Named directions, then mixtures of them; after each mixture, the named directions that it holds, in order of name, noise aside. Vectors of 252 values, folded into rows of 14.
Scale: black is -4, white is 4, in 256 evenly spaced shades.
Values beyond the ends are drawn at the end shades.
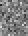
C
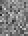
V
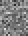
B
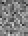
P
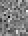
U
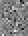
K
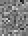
B, K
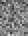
P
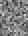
C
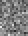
C, P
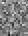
P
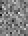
P, V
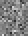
K, V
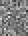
B, U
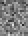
P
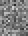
B, K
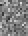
C
